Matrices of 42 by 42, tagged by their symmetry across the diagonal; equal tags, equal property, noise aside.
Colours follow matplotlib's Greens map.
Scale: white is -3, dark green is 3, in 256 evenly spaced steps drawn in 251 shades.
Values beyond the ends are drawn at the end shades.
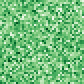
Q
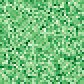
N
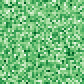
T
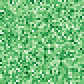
Q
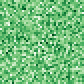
Q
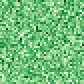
T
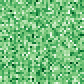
T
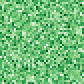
N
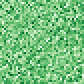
N
